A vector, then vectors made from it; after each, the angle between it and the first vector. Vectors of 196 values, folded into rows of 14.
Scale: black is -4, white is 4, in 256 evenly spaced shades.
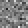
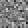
nearly opposite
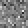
orthogonal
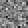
nearly opposite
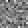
nearly parallel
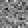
nearly parallel
